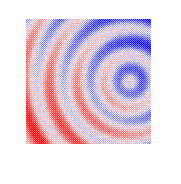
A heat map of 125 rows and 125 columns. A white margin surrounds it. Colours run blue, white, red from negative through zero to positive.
Odd rows or columns: none. Slope: up to the bottom left. Ninth with the highest average: bottom left. Rings: centred on the middle right. Average level on the scale: 50%. Ninth with the lowest average: top right.
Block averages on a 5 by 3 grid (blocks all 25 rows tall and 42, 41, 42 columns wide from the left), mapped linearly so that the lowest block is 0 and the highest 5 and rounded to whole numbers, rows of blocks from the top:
210 / 311 / 330 / 432 / 543
